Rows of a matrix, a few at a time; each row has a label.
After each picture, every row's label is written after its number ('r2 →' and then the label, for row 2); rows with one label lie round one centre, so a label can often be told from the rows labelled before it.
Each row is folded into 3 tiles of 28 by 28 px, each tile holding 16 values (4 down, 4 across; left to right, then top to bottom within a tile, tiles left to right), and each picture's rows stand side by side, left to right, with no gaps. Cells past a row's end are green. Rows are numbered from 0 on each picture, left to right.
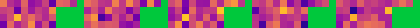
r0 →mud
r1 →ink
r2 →mud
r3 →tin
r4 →mud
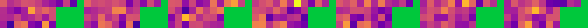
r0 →tin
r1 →tin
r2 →mud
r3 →ink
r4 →ink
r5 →ink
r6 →tin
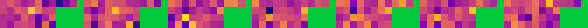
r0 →tin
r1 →tin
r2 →mud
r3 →mud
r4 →mud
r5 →mud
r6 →ink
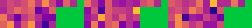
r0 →ink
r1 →mud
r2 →ink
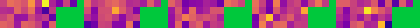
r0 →ink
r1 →tin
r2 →mud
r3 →mud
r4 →tin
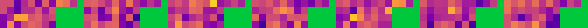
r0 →mud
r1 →ink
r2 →ink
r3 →tin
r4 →mud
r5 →tin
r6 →ink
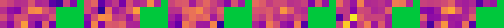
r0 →tin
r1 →mud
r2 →tin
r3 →tin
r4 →mud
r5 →tin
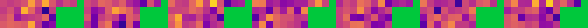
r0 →ink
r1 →tin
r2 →ink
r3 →mud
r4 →ink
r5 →mud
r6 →ink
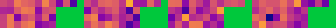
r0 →ink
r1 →ink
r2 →mud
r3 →ink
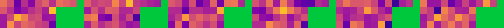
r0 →mud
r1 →ink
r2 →mud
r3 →tin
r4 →tin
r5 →mud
